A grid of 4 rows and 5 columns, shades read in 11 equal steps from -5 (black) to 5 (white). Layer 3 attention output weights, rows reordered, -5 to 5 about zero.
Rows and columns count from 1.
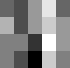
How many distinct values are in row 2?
4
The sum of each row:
1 5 3 -4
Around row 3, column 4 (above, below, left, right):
3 3 -3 1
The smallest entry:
-5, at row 4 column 3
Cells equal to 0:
4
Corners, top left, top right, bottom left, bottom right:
-1 -1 0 0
